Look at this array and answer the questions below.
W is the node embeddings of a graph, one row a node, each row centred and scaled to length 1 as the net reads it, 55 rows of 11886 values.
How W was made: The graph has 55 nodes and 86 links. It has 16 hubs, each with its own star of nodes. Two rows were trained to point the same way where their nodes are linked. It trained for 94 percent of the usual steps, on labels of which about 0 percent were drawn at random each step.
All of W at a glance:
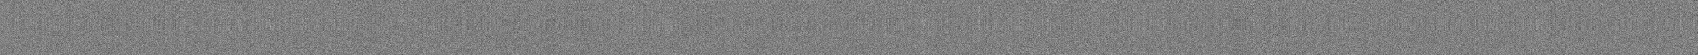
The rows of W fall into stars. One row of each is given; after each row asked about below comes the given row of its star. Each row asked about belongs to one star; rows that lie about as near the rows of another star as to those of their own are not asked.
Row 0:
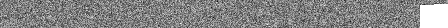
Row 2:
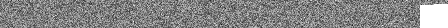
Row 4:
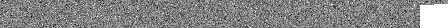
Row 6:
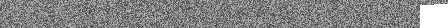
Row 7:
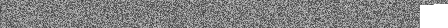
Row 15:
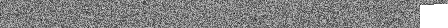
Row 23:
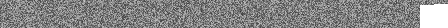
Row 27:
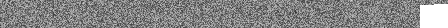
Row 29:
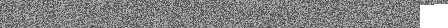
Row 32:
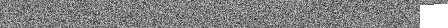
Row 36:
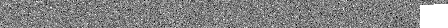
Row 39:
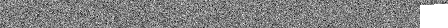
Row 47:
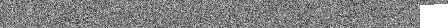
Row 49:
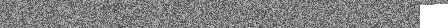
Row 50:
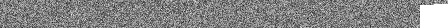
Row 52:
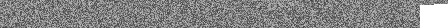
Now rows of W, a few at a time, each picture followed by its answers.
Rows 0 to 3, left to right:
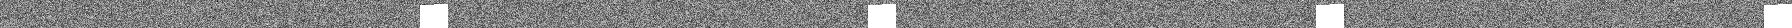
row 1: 49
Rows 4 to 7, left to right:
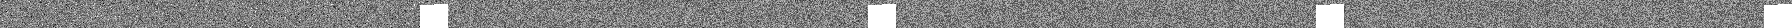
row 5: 36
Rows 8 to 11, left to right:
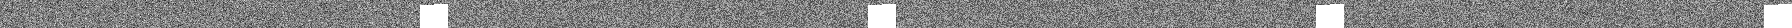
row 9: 36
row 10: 0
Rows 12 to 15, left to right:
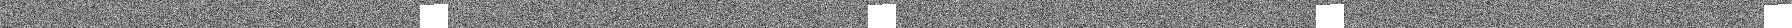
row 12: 52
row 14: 29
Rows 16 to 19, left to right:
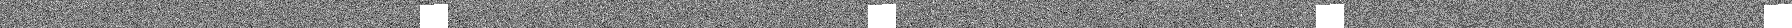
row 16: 29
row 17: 6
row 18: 52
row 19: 39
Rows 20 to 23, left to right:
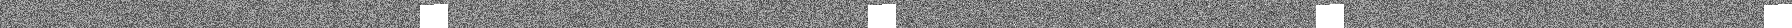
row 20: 4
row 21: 32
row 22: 7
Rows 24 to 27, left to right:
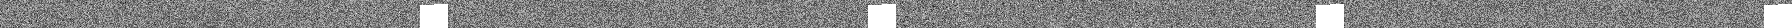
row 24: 4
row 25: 50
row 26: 29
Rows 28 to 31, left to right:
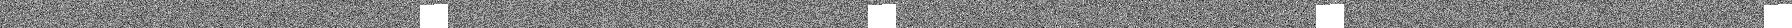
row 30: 36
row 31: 15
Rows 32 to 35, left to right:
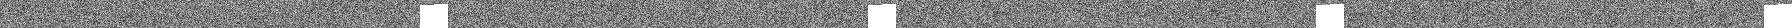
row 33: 15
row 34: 27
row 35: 15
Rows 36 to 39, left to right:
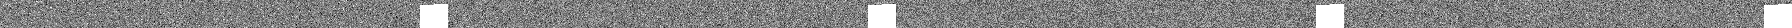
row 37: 6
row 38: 2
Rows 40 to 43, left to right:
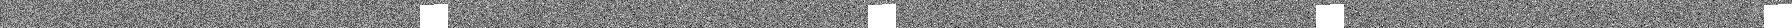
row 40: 47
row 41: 6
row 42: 23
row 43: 52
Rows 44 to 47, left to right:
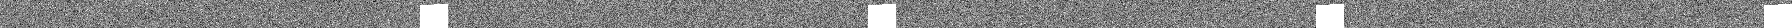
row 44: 39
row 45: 39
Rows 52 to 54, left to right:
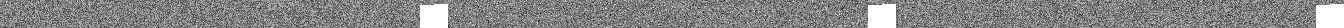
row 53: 4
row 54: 50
